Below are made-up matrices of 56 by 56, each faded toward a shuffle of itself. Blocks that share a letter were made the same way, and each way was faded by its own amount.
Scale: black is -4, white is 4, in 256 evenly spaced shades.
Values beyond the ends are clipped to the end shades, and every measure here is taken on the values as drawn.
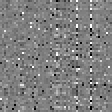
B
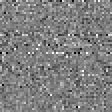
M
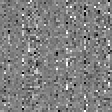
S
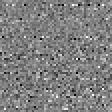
M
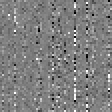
S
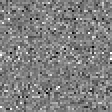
M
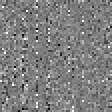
S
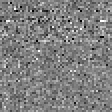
M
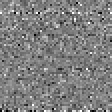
M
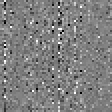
S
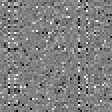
B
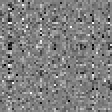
B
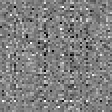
B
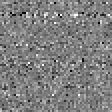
M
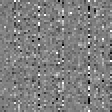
S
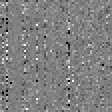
S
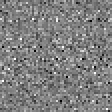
M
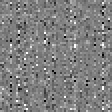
S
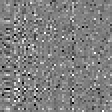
B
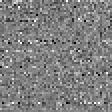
M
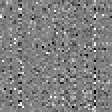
B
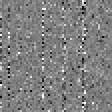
S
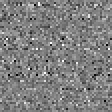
M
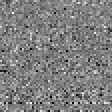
M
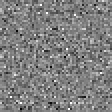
M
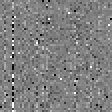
B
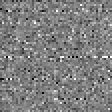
M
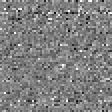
M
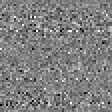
M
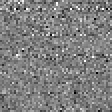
M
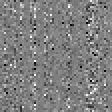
S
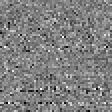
M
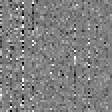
S
